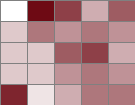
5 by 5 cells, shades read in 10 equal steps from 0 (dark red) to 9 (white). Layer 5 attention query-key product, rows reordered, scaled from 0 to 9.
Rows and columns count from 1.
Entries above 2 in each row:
3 5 4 5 4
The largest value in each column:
9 8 6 6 6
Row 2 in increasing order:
4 4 5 5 7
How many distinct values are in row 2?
3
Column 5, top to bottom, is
3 5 6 5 4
